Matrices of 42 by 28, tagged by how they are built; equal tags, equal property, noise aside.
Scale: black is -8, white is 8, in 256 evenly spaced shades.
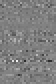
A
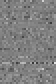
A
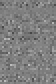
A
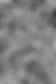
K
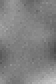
K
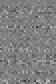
A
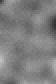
K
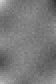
K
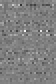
A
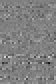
A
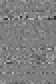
A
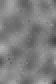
K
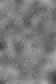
K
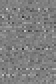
A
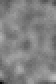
K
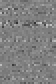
A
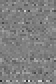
A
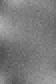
K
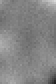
K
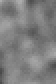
K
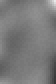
K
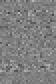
A
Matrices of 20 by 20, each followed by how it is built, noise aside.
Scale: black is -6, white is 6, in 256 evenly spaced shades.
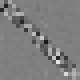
banded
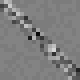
banded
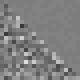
lower triangular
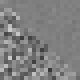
lower triangular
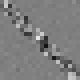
banded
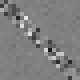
banded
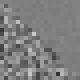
lower triangular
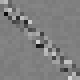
banded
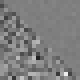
lower triangular
